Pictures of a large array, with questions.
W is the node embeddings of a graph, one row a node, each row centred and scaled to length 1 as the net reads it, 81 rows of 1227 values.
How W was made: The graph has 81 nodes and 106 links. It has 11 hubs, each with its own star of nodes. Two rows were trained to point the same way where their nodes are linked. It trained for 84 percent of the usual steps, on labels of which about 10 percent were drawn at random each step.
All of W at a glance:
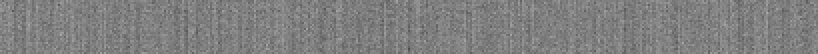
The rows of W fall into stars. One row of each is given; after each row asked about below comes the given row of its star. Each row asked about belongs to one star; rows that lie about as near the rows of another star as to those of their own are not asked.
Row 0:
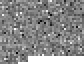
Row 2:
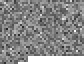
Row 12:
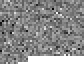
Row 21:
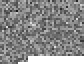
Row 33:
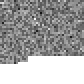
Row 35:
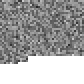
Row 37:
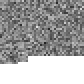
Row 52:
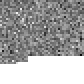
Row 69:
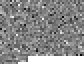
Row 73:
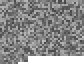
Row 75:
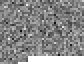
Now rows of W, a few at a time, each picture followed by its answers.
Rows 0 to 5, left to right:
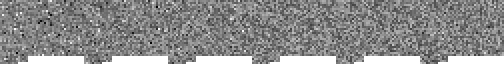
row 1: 52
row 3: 12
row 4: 33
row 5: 75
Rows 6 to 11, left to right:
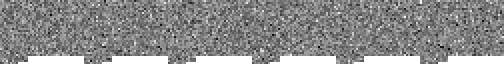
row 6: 37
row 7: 69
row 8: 73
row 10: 35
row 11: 73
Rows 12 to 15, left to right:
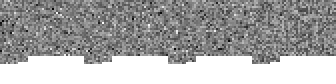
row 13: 33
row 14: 69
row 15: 37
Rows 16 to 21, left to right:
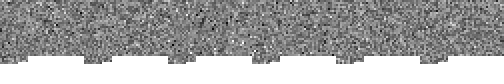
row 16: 0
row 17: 37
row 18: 52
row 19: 75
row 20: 37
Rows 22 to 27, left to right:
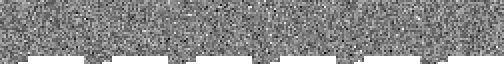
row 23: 33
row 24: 2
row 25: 35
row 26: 21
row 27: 75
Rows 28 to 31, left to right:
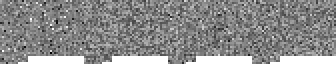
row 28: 75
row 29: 0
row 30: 69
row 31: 35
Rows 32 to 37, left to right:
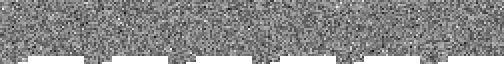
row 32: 33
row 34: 73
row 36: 69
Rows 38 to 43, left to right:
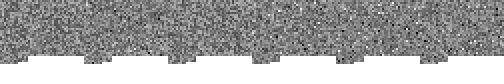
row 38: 21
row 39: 52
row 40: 35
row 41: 21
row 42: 2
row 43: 37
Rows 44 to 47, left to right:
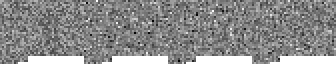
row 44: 2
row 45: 35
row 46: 37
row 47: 0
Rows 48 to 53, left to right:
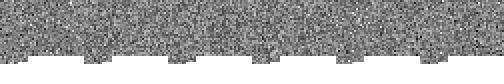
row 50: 75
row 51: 21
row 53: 0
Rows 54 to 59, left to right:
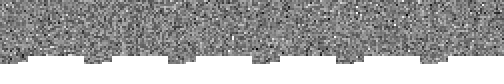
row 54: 0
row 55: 75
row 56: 73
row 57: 73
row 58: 75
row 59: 69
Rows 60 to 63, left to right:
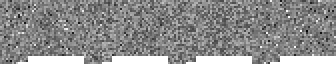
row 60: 2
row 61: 75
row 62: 69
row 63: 73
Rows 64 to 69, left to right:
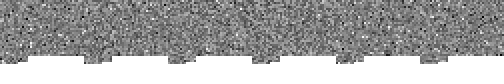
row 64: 21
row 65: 35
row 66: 12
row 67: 35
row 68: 52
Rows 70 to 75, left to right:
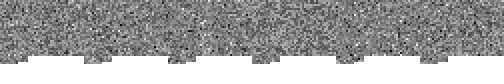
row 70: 69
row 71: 52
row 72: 35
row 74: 21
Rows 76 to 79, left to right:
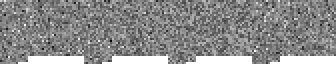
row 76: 33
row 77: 2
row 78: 52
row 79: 69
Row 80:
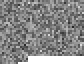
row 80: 21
